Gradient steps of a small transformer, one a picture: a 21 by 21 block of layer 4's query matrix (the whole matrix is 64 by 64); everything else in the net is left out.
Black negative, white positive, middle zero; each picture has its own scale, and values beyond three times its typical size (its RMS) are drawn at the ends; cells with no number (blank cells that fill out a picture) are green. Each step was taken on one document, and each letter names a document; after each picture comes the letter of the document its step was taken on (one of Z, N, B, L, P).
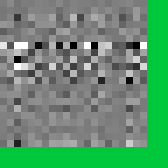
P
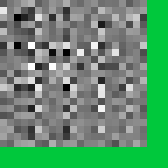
P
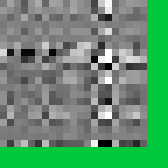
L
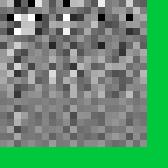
P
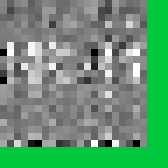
L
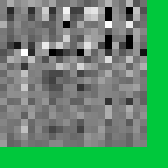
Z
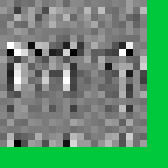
P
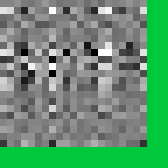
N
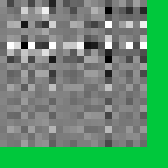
Z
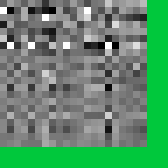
Z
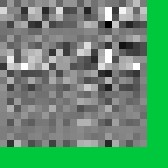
L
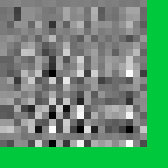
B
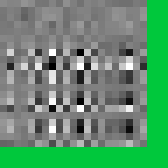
B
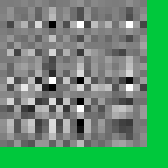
B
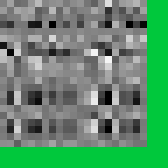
L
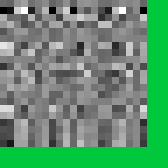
N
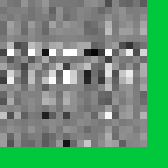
Z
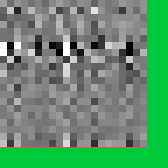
P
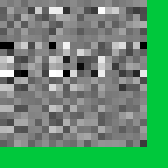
N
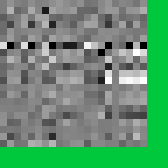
Z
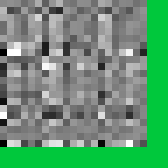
L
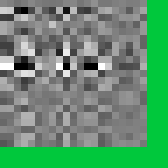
N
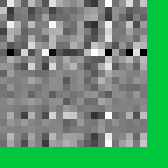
Z
